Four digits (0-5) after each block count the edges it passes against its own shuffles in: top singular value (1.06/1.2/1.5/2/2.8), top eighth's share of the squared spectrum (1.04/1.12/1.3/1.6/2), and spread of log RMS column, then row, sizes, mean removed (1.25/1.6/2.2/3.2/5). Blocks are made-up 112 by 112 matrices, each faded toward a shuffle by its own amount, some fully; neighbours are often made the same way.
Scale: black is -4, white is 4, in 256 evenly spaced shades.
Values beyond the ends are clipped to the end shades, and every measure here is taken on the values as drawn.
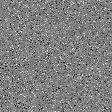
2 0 0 0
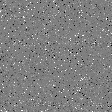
2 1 1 0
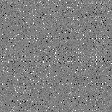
4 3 1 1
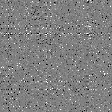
4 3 1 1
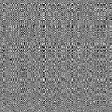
5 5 4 4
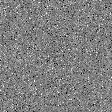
1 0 0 0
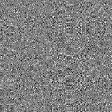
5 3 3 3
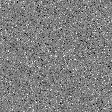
2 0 0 0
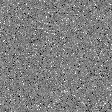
0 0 0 0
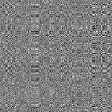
5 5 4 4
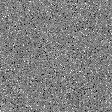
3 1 0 0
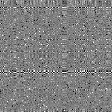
5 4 2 3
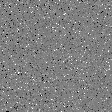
0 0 0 0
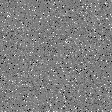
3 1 0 0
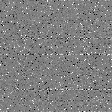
4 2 0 1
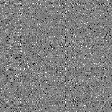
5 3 2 2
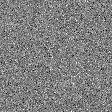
0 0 0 0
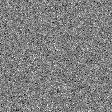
0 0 0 0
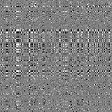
5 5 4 4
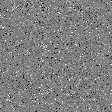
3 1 0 0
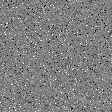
2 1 0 0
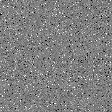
3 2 1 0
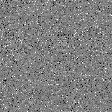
3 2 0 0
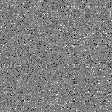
4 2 1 1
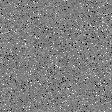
2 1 0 0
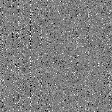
2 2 3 0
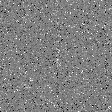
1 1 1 0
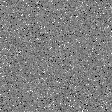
0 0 0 0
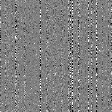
3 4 4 0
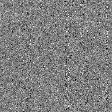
1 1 3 0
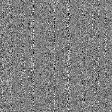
2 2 4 0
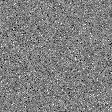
0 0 0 0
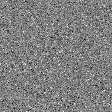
0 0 0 0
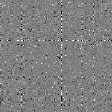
4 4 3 2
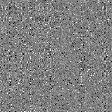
4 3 2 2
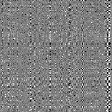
5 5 4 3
